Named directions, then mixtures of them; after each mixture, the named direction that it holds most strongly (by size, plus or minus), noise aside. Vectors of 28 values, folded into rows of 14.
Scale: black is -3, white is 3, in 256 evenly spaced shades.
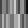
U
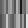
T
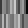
U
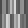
U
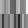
U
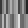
U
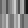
U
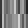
U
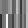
T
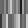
T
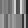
T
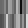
T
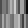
U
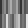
T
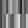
T
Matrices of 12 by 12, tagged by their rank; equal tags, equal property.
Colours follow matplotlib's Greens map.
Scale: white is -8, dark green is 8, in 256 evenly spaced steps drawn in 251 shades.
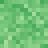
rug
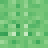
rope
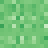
rope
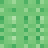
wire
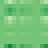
wire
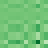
wire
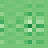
wire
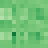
rope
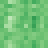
rope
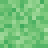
rug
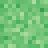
rug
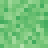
rug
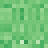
rope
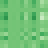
wire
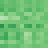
rope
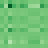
wire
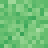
rug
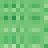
wire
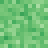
rug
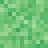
rug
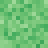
rug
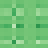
wire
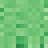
rope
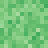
rug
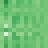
rope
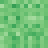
rope
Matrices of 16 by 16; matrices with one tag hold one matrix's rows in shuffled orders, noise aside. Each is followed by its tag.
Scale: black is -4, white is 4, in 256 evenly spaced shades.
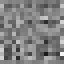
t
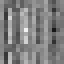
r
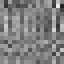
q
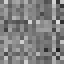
q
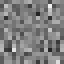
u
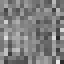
q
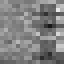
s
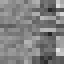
s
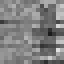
s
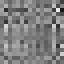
q
